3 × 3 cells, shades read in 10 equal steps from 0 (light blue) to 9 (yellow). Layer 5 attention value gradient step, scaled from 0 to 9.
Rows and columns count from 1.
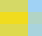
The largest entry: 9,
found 2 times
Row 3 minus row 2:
-2 -2 -1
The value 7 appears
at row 3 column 1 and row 3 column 2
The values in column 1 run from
6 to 9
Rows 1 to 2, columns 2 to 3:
6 0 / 9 2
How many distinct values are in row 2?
2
